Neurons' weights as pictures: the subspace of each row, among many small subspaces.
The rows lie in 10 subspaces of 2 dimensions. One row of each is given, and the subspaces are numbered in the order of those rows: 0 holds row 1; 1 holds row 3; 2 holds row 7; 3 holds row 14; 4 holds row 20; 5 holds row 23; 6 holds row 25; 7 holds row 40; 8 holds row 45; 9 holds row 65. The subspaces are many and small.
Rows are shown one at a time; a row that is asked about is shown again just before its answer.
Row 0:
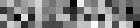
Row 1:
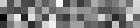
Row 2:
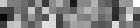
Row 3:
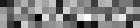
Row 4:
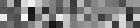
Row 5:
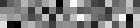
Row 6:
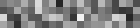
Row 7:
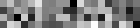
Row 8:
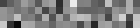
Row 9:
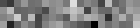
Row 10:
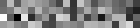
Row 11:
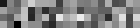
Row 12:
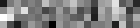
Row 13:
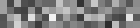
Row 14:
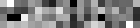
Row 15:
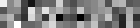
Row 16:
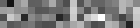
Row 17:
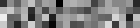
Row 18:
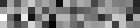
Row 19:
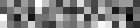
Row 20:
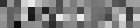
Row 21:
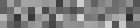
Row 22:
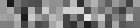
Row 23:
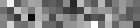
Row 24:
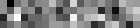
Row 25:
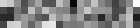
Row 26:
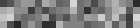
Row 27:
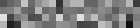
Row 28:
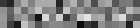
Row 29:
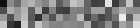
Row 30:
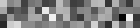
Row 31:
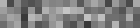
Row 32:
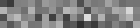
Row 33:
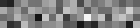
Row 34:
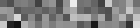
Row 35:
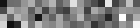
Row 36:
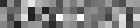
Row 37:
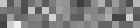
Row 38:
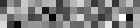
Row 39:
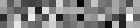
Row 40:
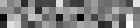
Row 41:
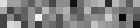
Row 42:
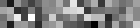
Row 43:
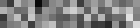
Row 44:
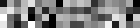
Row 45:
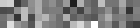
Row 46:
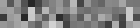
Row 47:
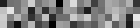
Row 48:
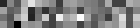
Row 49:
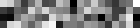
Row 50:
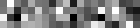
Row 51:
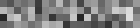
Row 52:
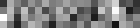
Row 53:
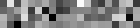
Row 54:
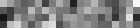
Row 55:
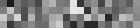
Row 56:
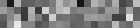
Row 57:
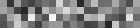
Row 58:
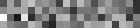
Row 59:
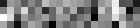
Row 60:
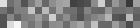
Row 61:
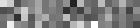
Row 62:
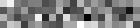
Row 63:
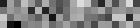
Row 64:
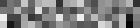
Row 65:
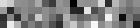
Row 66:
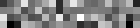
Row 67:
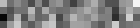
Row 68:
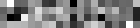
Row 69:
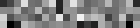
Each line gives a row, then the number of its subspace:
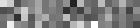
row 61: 8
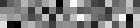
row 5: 2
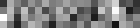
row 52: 3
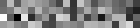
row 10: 0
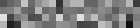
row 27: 7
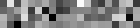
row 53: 8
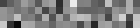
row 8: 2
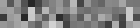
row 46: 4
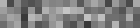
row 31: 9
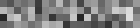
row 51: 1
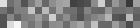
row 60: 8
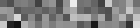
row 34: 2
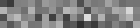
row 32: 1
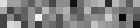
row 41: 9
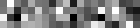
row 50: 3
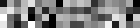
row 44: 0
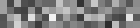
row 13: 5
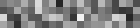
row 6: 1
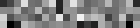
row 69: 7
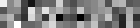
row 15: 4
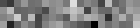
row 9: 5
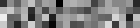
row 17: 0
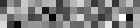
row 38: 5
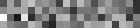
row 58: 0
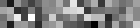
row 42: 5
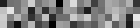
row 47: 0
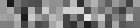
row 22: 9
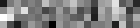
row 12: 3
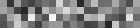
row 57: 5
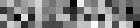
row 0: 2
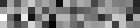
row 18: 0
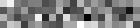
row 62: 1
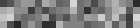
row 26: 6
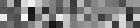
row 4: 4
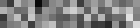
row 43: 7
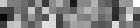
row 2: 6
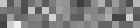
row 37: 8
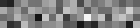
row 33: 1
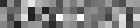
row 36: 4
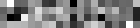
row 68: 3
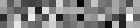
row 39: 2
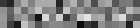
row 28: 1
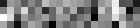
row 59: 3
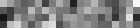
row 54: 6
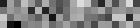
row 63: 8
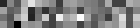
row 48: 4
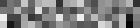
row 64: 7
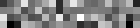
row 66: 7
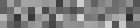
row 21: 2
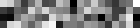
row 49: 6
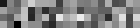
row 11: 4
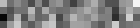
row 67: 6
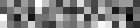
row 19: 7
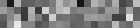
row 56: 8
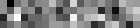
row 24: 3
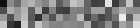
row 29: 9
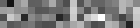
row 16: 6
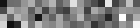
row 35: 9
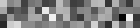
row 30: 5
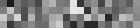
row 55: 9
